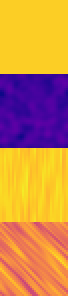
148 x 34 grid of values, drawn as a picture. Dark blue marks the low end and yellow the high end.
The table splits into 4 rows of 1 panel. Panel 1,1: very high, flat. Panel 2,1: very low, blotchy, faint in contrast. Panel 3,1: very high, streaked downward, faint in contrast. Panel 4,1: high, slanting down to the right.
